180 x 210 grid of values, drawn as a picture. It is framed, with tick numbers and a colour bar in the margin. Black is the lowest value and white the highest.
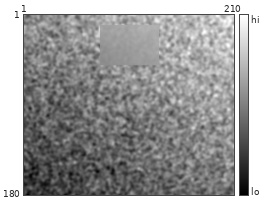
No row or column stands out. In the top middle lies a patch that is calmer than the rest. The field is mottled with small blotches. There are no regular stripes. The values follow a bell shape. The field climbs toward the top right. The top right is the ninth with the highest average. The bottom left is the ninth with the lowest average.
